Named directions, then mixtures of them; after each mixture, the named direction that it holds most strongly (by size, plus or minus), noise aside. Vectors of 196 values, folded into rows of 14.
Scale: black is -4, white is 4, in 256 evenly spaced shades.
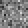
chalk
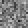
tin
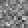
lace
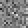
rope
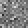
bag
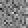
rope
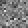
bag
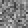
tin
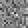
rope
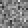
chalk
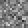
lace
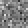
chalk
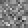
lace
